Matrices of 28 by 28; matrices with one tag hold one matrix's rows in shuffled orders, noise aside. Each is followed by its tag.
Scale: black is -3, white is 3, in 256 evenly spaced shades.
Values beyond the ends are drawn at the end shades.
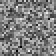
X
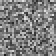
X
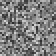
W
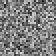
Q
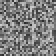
Q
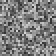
W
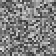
W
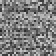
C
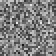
Q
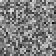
Q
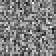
Q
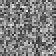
Q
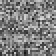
C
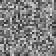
Q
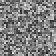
X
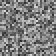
W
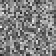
Q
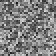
X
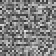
C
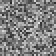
W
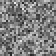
W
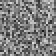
Q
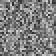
Q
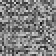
C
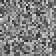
Q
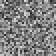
X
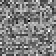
C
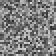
X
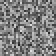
Q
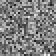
W
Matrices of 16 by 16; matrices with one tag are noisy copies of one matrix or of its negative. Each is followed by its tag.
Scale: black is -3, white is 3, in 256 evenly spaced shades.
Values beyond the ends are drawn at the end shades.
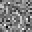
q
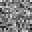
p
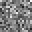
p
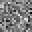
q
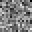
p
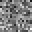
p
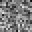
p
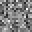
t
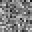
p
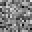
p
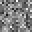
t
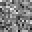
p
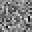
q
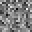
t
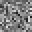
q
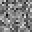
t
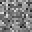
t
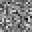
q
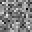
t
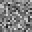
q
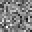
q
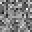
t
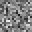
q
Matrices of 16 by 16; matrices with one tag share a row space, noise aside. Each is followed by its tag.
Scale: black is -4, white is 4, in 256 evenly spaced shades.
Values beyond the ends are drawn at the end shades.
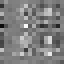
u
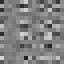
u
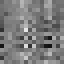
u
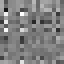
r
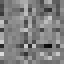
u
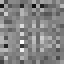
r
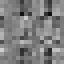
u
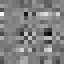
u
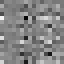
u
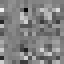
u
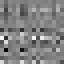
r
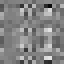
u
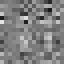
u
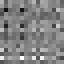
r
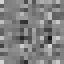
u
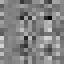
u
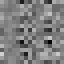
u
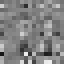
u
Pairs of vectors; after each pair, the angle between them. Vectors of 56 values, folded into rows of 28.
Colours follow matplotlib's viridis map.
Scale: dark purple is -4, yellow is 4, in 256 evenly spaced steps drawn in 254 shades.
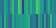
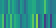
partly opposed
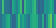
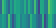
partly aligned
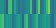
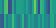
nearly opposite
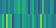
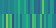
nearly parallel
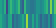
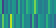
orthogonal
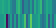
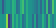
partly opposed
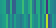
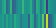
nearly parallel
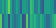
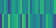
nearly opposite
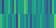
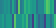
orthogonal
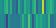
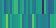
nearly opposite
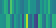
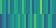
partly opposed
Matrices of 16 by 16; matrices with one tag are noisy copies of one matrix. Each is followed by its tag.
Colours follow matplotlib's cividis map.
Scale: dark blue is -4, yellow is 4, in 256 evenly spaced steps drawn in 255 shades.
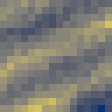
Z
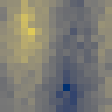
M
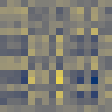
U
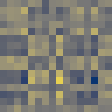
U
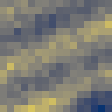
Z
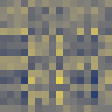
U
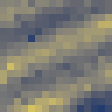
Z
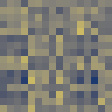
U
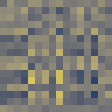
U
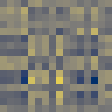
U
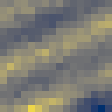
Z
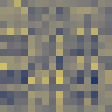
U
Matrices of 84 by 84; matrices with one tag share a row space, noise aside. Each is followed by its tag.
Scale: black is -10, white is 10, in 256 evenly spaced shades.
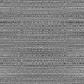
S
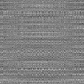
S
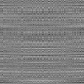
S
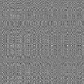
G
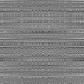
S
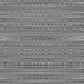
S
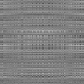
S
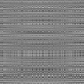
S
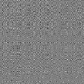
G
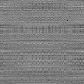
S
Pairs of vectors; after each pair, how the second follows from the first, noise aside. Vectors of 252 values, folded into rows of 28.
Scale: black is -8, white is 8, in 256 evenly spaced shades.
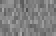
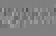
partly zeroed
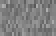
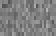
sign-scrambled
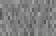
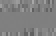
partly zeroed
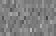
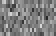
scaled up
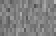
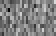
scaled up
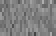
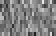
scaled up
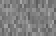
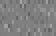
partly zeroed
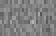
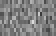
scaled up
